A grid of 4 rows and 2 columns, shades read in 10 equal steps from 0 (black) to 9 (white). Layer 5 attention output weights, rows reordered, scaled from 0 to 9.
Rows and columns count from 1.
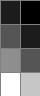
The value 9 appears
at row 4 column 1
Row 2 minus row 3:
-2 -2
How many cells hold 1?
2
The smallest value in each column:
1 0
